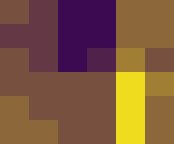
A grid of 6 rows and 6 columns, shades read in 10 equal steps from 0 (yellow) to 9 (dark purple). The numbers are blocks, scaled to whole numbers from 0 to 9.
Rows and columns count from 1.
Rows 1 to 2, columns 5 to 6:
5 5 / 5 5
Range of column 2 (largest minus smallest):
2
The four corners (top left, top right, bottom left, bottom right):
6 5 5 5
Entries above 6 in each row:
3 4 3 0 0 0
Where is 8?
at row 3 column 4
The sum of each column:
35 38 45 44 14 30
